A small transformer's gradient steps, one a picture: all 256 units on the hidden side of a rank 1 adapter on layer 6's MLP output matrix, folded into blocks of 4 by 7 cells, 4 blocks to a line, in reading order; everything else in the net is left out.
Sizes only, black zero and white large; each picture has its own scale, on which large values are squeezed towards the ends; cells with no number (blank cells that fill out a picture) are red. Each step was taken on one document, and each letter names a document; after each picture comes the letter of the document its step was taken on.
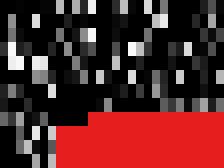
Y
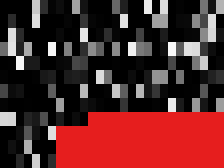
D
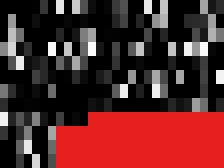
Y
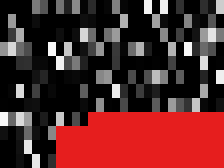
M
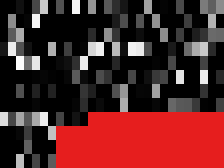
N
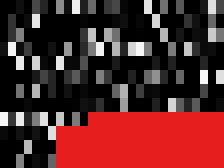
N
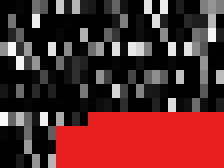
M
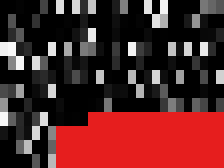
Y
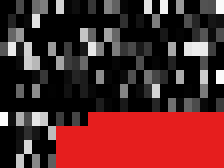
N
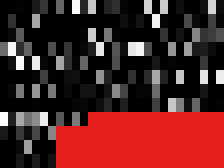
N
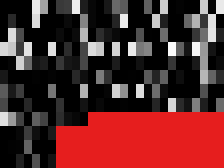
D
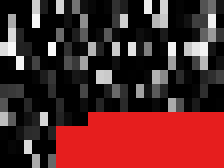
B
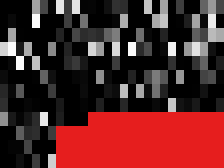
B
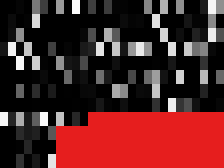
N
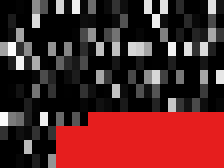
M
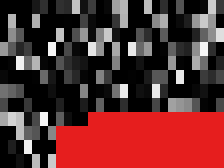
D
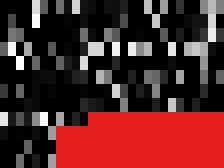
M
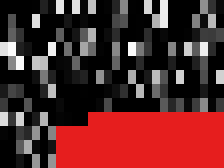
Y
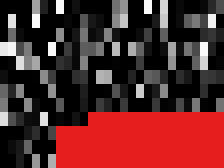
B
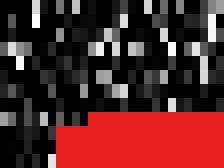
D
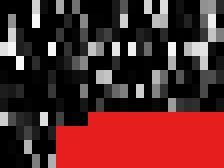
B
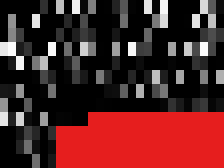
Y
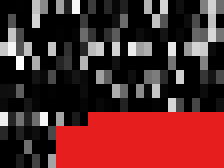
M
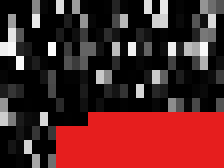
B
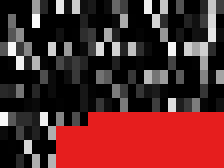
M
